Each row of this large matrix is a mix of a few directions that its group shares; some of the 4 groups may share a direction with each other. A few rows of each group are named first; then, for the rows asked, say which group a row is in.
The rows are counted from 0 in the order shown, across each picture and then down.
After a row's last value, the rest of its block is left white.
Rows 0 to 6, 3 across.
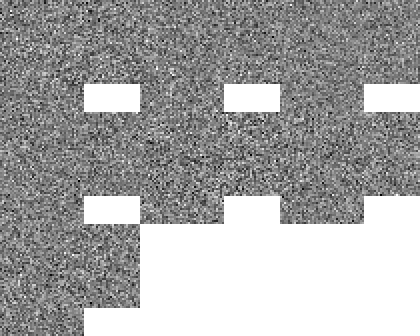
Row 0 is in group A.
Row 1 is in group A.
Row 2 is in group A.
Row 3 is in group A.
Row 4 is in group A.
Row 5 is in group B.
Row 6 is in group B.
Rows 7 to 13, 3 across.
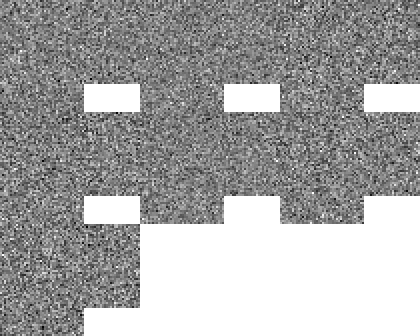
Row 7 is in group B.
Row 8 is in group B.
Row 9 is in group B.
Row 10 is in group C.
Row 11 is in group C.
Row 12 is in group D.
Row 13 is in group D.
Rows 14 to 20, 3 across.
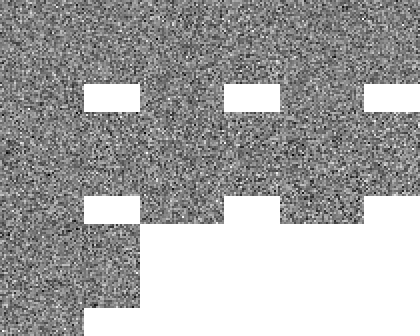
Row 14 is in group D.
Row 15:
A
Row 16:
C
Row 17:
A
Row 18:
A
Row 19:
A
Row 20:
C
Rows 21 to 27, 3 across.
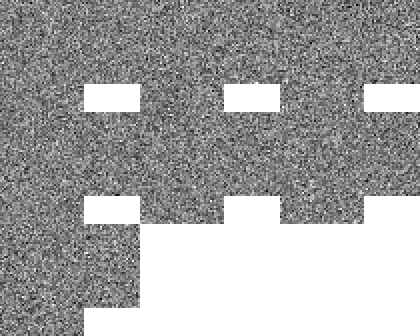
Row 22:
B
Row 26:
A
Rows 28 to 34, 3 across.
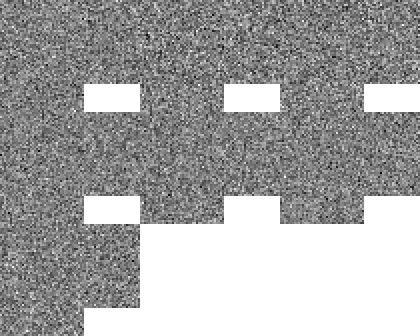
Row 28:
C
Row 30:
C
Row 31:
B
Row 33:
B
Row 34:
A
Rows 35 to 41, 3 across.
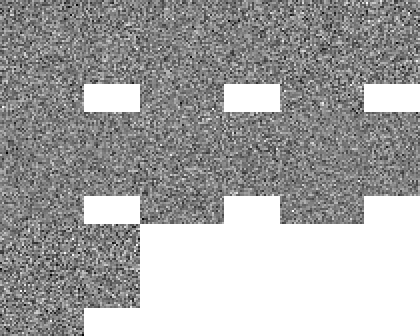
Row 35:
C
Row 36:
B
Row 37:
D
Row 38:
A
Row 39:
C
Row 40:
A
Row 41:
B
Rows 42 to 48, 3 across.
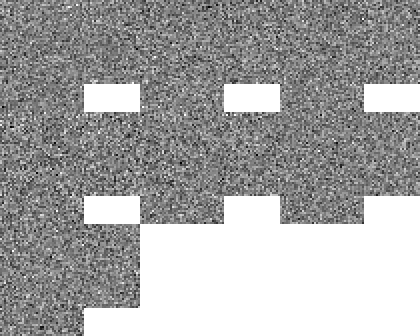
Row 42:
C
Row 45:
C
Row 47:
B
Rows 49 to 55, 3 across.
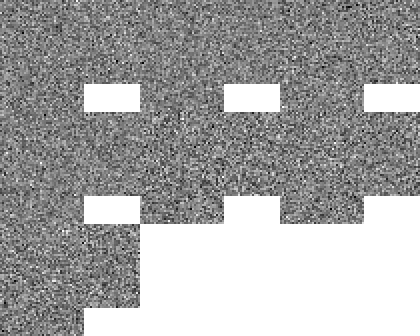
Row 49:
A
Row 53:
B
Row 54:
B
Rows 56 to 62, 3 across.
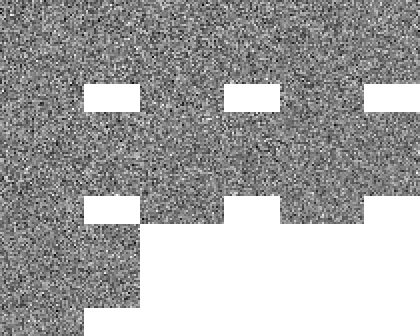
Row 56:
C
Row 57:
D
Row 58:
A
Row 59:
B
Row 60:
C
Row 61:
D
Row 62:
B
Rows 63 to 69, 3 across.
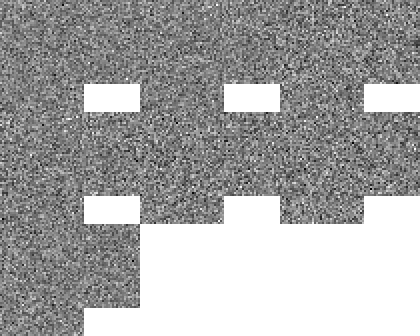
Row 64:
C
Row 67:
A
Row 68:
B
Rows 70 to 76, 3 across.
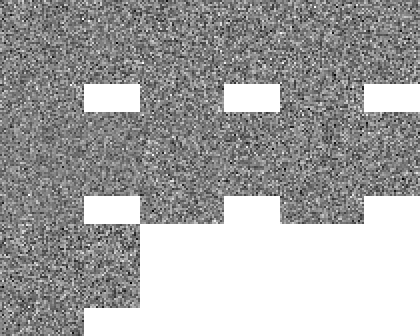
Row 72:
D
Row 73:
B
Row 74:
A
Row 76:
D
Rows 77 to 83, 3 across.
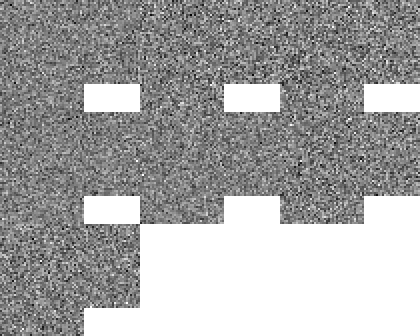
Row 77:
A
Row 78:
B
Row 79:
B
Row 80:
C
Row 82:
B
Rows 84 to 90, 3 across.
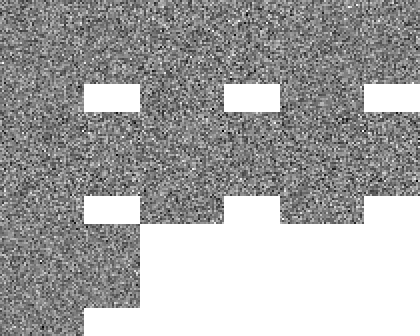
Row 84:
D
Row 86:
C
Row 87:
C
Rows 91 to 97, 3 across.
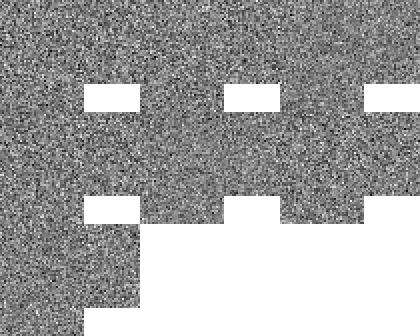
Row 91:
B
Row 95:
C
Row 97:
C
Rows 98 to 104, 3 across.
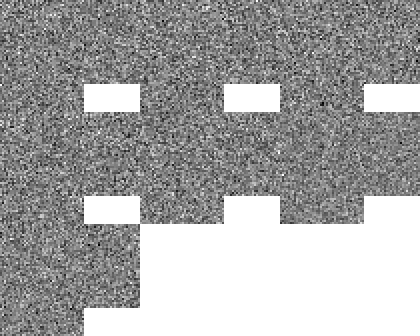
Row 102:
D
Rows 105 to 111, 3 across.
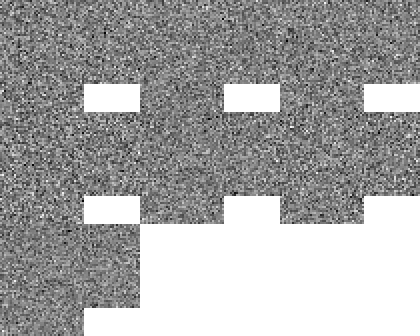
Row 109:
C
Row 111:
C
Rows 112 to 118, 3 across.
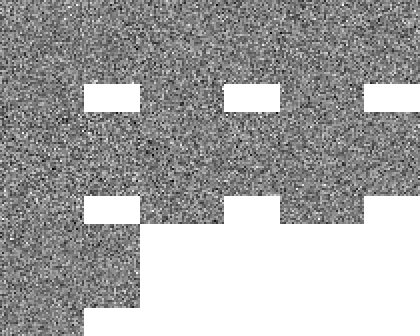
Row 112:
C
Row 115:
C
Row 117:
A
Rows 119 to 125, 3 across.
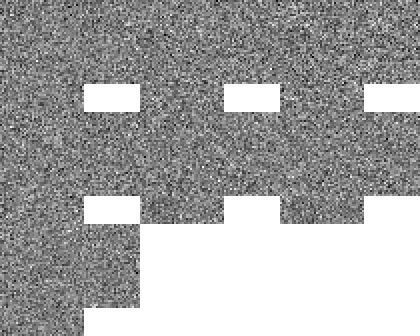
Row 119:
C
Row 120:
A
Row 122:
A
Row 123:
B
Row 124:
B
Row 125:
C
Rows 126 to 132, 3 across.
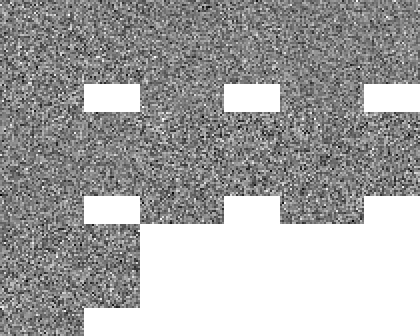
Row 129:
B
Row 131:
B
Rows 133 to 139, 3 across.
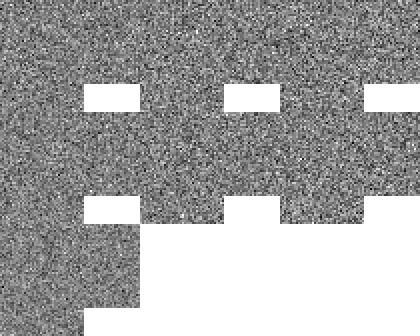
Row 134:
B
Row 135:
A
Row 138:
B
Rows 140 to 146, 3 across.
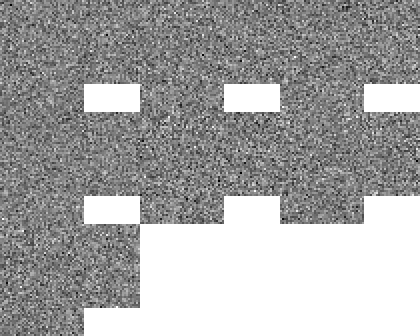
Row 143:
C
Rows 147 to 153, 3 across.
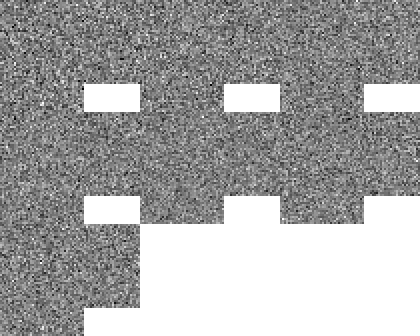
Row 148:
B
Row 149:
A
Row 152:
C
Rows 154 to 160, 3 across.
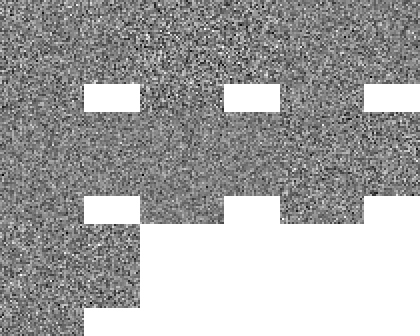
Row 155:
B
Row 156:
B
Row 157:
D
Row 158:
D
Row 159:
C
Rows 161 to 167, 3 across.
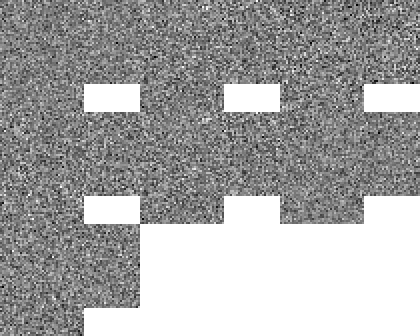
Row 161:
C
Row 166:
A
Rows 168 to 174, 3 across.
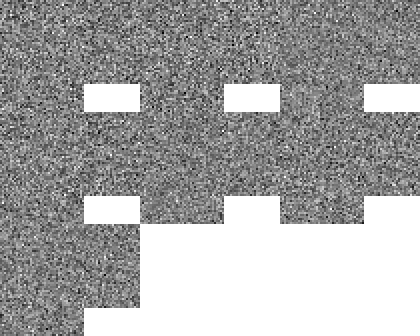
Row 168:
D
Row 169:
A
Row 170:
B
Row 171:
A
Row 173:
B
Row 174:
B
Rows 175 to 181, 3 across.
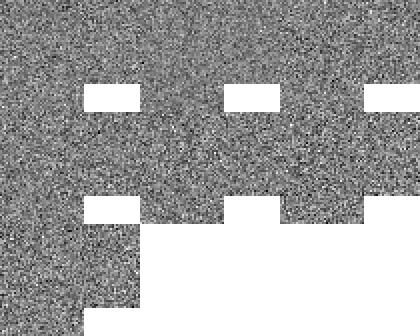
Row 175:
C
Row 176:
D
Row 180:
B
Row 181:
C
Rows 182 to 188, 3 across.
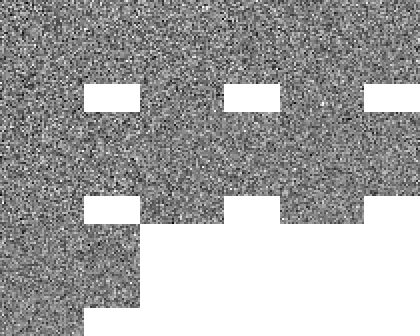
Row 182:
A
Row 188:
D
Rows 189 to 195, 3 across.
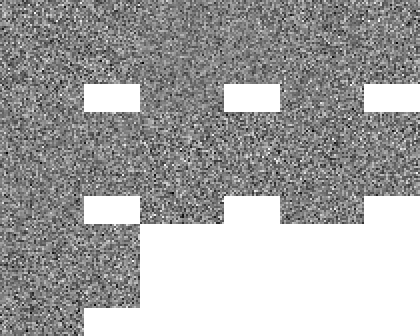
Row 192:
A
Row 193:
D
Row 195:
A
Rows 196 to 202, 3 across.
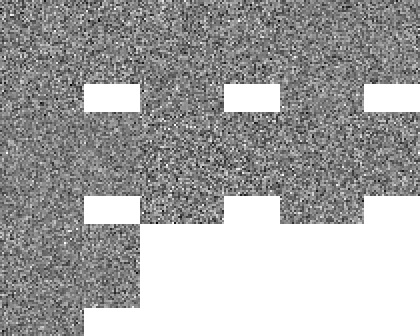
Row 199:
A
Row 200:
B
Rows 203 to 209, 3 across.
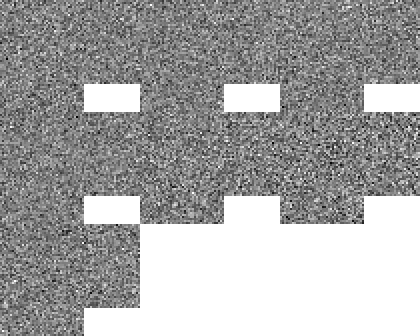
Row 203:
B
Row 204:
A
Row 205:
C
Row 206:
C
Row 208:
B
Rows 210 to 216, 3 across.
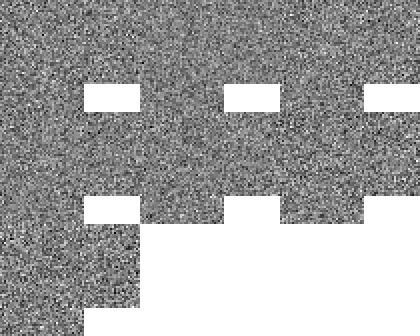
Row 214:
A
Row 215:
C
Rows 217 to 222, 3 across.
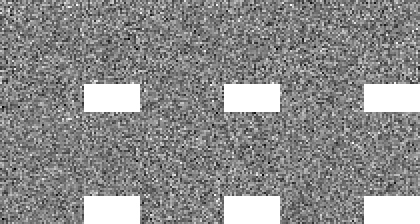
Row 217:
C
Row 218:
C
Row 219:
A
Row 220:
C
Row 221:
A
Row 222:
B
